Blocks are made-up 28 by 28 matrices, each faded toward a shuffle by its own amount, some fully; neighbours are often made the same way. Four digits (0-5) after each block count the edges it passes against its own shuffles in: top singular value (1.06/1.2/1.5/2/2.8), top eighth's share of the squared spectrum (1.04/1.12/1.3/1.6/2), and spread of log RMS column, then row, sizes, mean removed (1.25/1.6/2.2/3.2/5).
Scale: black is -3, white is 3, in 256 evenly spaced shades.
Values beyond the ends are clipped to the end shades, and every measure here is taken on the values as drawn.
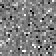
0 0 0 0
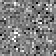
1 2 1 1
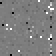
2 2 0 0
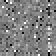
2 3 1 0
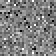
0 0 0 0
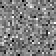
0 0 0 0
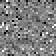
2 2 0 0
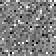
0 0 0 0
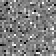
0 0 0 0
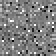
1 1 0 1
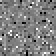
1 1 0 0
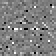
3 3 0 1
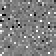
1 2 0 0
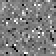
0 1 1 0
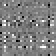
3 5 1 3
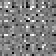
4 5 2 3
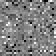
3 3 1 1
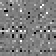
3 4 1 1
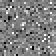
2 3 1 0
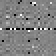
4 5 0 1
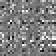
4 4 2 3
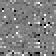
3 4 0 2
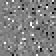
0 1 1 0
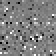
2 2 0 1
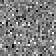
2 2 0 0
